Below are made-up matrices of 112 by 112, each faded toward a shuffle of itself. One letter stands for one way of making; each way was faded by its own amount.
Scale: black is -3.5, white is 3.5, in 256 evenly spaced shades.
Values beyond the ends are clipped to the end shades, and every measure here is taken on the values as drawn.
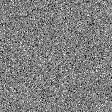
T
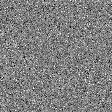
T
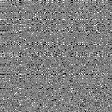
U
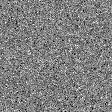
T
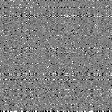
U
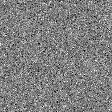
T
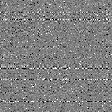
U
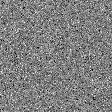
T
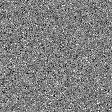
T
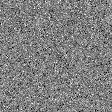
T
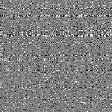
U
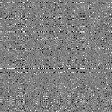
U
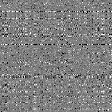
U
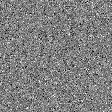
T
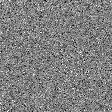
T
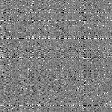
U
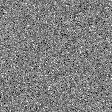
T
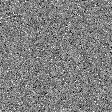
T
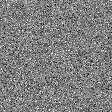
T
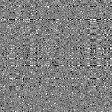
U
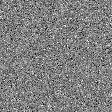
T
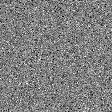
T
